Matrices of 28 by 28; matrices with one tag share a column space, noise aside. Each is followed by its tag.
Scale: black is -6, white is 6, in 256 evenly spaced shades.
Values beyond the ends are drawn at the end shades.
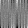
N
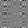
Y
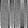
N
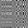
Y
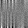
N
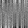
N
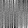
N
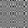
Y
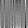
N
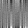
N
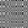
Y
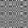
Y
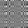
Y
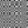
Y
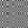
Y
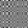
Y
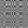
Y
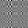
Y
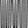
N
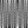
N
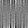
N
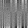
N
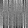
N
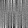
N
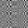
Y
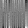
N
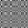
Y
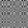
Y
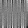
N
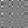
Y
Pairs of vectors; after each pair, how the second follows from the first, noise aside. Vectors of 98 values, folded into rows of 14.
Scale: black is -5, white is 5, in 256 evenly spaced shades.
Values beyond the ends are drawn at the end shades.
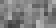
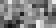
scaled up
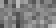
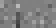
partly zeroed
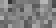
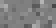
partly zeroed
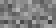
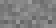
shrunk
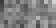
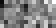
scaled up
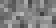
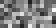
scaled up
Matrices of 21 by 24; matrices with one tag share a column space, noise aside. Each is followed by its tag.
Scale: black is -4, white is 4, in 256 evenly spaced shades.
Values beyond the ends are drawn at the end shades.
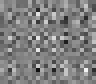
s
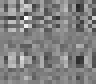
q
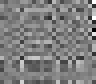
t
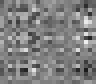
s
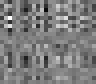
q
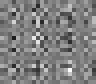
s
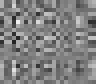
s
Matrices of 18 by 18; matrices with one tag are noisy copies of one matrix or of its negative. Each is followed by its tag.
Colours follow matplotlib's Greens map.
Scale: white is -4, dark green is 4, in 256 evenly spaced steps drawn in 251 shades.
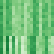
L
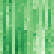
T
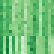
L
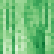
T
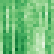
T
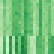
L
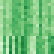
L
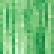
T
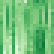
T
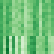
L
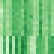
L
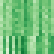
L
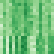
L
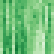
T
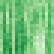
T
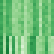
L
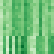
L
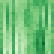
T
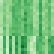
L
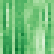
T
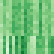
L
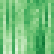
T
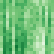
T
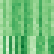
L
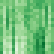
T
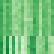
L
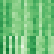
L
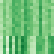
L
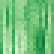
T
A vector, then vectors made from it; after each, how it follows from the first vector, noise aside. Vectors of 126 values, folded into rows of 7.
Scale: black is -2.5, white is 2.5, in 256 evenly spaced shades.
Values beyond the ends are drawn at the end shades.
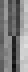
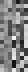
sign-scrambled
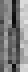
wrapped around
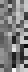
sign-scrambled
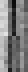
reversed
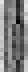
wrapped around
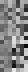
sign-scrambled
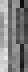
wrapped around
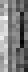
wrapped around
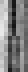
reversed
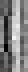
wrapped around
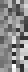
sign-scrambled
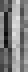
wrapped around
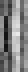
wrapped around
